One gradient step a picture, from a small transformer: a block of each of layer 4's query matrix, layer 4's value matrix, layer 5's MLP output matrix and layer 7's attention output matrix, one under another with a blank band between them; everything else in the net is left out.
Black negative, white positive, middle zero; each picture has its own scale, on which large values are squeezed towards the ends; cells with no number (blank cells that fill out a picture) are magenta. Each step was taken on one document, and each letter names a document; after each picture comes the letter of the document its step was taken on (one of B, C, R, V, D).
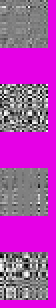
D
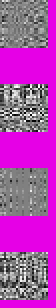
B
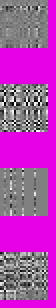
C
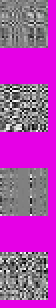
B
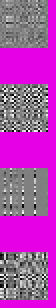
C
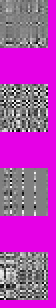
C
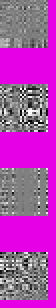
D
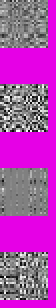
B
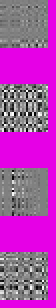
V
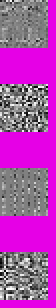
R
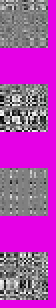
B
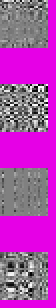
R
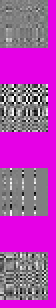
C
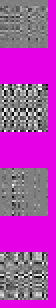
V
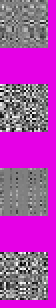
B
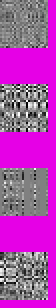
C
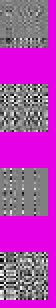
C
